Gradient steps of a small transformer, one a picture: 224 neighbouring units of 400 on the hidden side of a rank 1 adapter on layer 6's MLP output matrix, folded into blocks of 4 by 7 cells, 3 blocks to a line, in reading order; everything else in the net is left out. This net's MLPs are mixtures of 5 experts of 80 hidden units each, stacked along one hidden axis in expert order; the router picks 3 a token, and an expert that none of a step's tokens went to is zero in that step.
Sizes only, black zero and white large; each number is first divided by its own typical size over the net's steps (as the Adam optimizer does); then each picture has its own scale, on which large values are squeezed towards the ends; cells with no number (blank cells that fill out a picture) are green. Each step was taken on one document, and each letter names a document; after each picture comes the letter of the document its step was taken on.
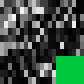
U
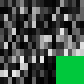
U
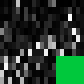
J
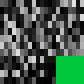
U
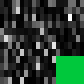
J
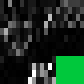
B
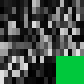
U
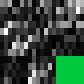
B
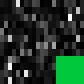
J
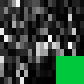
J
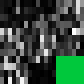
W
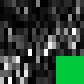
W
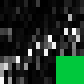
W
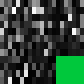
J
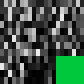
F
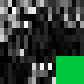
B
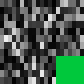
U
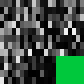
U
